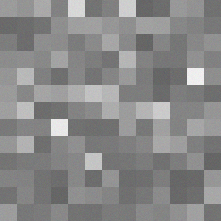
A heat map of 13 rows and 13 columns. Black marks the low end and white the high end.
Odd rows or columns: none. Mirror symmetry: none. Histogram: skewed, a long tail of high values. Calmest part: bottom left.
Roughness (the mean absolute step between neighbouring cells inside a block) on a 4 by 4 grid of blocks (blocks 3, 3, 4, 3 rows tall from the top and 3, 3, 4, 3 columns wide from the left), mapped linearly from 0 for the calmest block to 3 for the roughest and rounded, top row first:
1 2 2 0
1 1 1 3
2 2 1 1
0 1 0 1
